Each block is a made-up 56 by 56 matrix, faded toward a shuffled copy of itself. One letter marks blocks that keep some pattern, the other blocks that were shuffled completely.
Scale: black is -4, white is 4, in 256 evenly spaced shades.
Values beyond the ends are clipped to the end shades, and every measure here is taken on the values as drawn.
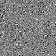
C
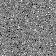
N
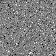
N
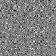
C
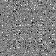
C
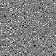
C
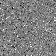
N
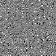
C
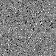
N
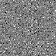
C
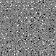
C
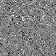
C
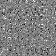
C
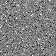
N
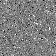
N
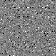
C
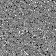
N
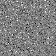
N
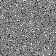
N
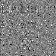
C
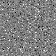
C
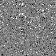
C
